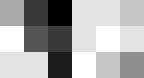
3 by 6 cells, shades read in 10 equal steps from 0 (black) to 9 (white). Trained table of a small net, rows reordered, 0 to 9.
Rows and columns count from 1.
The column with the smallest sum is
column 3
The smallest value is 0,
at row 1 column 3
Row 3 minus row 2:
-1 5 -1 1 -2 -3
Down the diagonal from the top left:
6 3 1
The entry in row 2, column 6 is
8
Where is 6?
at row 1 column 1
